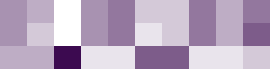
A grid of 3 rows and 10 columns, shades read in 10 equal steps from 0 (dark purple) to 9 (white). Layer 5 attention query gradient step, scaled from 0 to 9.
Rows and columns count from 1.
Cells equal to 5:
4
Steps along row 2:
up up down down up down down up down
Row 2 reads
5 7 9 5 4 8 7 4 6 3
